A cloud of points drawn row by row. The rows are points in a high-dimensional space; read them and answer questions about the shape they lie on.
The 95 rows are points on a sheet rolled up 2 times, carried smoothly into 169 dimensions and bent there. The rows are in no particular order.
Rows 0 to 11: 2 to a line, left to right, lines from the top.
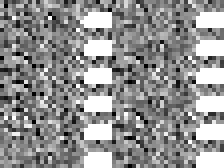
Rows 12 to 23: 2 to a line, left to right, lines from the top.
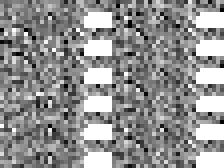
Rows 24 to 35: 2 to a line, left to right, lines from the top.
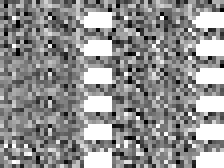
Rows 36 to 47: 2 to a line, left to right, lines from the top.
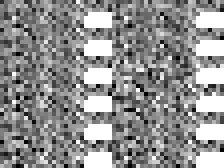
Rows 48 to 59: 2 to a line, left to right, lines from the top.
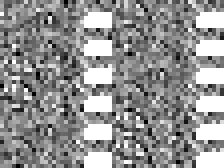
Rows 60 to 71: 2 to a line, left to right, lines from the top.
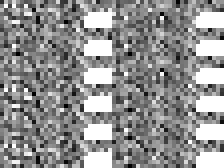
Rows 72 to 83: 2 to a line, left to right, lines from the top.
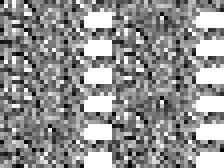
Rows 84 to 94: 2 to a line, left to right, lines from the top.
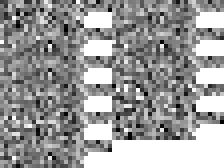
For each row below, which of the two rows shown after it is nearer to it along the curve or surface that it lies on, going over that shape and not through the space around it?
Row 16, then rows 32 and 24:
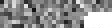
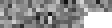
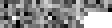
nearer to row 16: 32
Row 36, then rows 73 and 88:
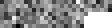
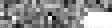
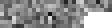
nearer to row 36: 73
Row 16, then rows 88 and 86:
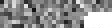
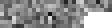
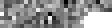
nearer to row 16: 88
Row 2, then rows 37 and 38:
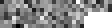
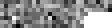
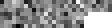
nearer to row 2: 38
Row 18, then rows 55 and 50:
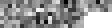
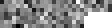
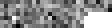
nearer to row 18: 50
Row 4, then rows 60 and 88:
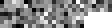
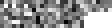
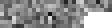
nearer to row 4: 60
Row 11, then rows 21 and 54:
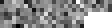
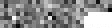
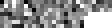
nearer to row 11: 21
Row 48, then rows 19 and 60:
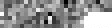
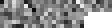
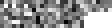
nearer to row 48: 60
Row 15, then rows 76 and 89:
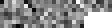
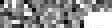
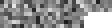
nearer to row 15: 89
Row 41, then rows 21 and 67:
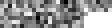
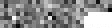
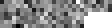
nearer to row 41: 21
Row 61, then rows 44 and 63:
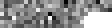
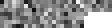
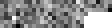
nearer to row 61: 63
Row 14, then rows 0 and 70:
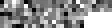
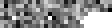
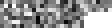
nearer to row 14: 70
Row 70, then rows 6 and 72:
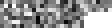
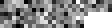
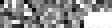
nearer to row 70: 72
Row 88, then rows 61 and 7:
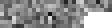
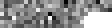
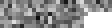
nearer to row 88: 7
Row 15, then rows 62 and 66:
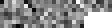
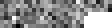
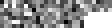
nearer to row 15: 62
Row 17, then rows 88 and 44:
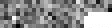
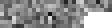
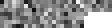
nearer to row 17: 44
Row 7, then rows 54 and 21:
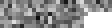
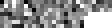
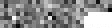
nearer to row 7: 21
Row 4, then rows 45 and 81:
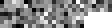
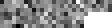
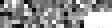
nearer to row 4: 81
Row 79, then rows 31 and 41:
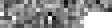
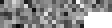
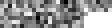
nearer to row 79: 41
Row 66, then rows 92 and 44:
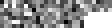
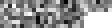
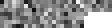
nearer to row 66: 92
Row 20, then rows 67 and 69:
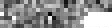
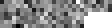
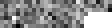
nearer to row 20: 69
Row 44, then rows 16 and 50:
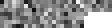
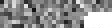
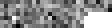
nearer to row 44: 16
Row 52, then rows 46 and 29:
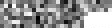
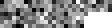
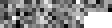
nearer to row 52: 46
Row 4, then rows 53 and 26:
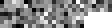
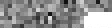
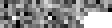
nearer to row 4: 26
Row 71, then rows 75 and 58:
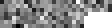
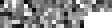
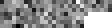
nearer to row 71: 58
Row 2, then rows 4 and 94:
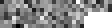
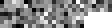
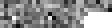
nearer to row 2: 94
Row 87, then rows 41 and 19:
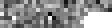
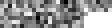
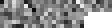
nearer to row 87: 41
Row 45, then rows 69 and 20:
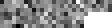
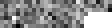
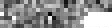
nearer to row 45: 69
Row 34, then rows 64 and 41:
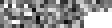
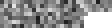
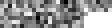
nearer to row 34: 41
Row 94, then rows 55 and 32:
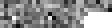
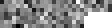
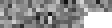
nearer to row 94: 55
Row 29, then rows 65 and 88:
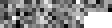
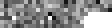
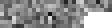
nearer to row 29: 65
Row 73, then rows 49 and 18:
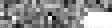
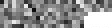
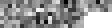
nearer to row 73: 18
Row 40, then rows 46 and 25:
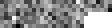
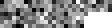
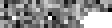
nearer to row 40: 46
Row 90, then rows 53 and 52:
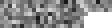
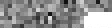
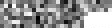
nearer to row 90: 53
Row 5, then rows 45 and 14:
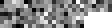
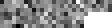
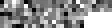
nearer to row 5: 14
